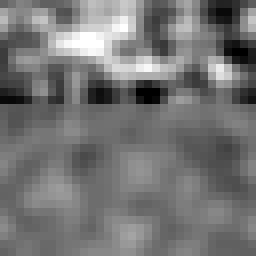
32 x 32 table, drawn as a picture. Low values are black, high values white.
Stripes: none. Grain: blotchy. Ninth with the highest average: top middle. Seam: horizontal, 40% of the way down, the bottom part calmer.
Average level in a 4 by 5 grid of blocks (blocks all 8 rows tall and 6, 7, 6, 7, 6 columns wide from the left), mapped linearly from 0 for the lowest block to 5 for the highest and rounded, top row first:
2 5 5 2 0
1 1 2 2 2
2 2 2 2 1
2 2 3 2 2
